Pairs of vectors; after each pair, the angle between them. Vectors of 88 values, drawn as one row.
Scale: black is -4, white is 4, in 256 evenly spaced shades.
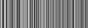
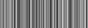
orthogonal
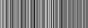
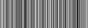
partly aligned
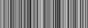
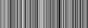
partly aligned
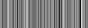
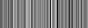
orthogonal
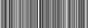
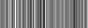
orthogonal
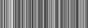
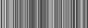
partly aligned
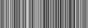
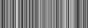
orthogonal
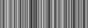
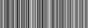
nearly opposite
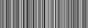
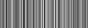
nearly parallel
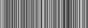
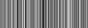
partly opposed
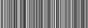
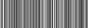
partly aligned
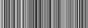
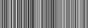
orthogonal
